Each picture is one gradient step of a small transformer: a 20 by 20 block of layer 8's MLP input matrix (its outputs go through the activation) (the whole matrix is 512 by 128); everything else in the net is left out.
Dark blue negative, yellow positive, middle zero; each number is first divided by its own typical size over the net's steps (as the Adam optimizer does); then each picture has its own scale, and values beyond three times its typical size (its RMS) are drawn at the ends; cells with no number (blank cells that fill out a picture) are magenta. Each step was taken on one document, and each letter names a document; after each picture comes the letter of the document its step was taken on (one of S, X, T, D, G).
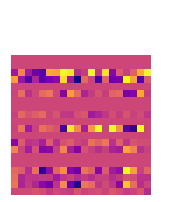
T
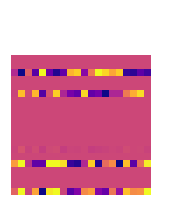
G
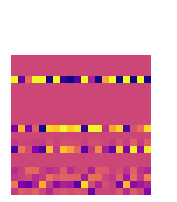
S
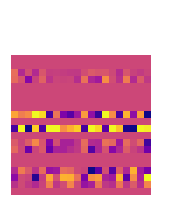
S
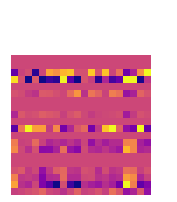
T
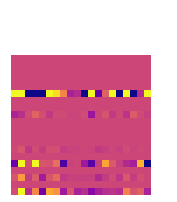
G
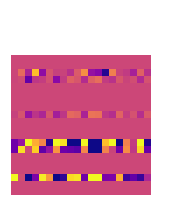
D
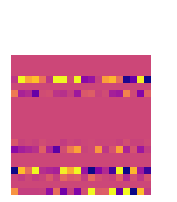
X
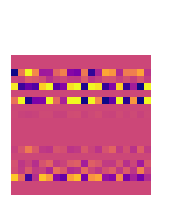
D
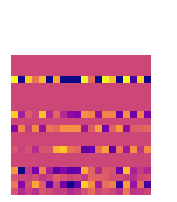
S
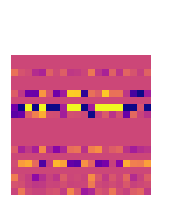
G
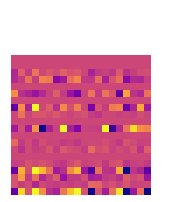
X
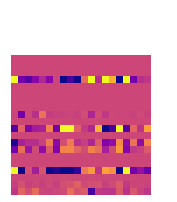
X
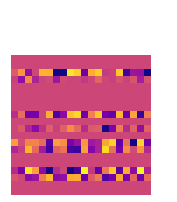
D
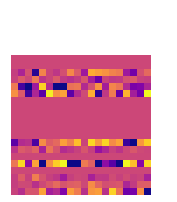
G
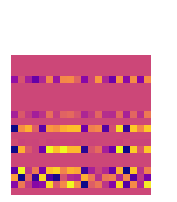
S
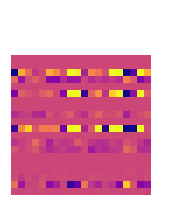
T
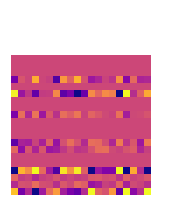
X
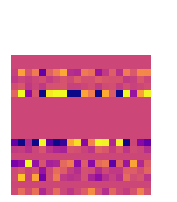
G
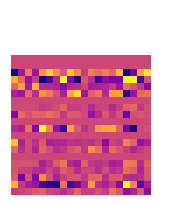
T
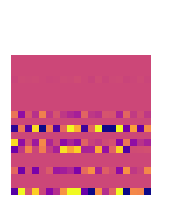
X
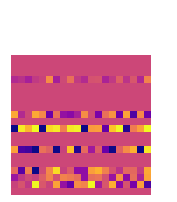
S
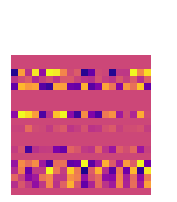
D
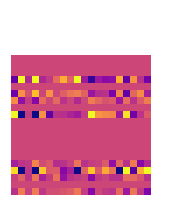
X
